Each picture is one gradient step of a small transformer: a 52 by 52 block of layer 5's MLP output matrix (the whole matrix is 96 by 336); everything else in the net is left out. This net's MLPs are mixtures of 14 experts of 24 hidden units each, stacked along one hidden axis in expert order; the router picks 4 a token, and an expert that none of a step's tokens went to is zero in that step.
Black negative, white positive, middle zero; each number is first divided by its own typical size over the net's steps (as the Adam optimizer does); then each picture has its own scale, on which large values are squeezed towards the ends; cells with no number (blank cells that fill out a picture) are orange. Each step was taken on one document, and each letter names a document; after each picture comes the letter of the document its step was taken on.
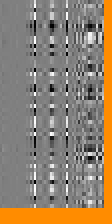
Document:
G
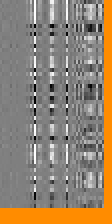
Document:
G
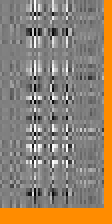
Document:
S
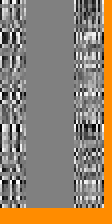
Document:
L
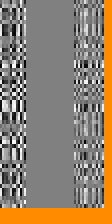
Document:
L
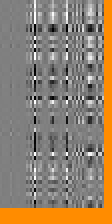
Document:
G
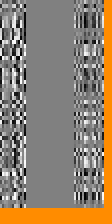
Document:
L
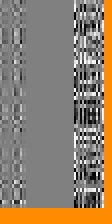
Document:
L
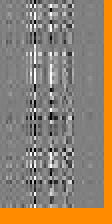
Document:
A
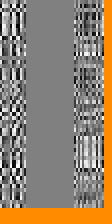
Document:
L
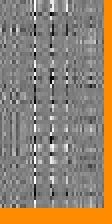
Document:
S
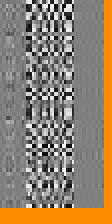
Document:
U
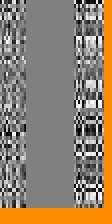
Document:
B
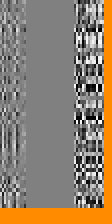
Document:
B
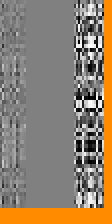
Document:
G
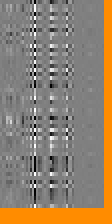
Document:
A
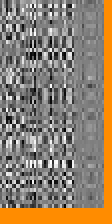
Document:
A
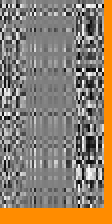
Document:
B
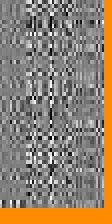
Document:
S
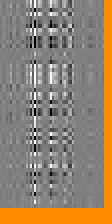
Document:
A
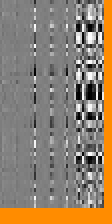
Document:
G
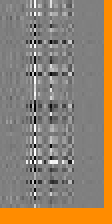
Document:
A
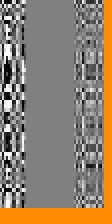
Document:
B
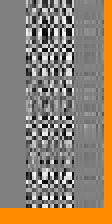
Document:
U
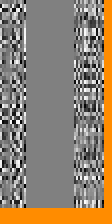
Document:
L
